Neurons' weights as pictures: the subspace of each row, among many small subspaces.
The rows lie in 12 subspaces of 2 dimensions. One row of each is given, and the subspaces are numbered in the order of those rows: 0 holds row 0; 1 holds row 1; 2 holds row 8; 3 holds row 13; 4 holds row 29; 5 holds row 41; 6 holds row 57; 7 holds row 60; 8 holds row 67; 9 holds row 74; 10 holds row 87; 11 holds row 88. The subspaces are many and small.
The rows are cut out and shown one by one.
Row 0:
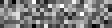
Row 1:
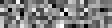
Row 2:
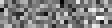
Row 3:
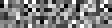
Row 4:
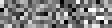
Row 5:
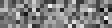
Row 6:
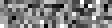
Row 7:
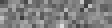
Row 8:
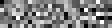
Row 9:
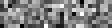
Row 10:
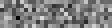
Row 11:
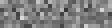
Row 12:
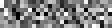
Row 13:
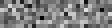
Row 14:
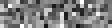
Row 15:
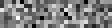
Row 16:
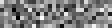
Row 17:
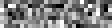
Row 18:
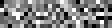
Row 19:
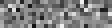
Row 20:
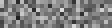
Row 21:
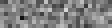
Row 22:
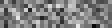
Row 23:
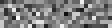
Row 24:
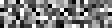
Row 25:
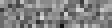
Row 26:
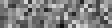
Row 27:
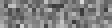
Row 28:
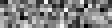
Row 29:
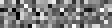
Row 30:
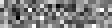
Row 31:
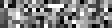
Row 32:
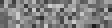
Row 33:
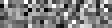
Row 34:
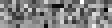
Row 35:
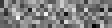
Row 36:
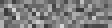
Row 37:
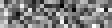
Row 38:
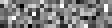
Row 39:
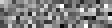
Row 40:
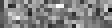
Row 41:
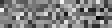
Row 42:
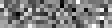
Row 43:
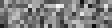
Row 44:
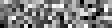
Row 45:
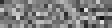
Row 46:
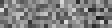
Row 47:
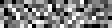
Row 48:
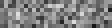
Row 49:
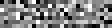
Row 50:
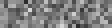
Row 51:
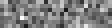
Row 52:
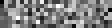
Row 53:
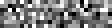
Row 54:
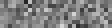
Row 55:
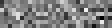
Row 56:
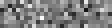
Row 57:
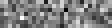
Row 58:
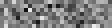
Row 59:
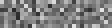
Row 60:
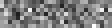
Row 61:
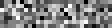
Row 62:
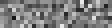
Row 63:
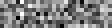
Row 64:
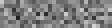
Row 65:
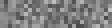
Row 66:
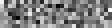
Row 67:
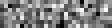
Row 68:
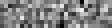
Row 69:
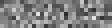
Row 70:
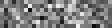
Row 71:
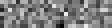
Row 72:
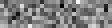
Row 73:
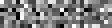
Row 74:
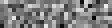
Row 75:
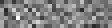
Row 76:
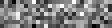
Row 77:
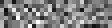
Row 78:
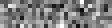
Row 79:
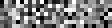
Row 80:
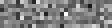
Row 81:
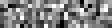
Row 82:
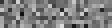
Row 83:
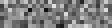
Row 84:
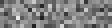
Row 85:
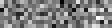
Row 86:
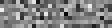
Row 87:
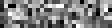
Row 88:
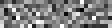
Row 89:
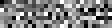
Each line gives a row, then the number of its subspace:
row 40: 10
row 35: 7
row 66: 10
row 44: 7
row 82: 1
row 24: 1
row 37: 7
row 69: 7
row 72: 2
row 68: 8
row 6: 9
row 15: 3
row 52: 10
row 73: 4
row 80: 0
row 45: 2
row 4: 5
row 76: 0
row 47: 11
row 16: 9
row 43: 9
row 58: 11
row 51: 6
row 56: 3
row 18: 2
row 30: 9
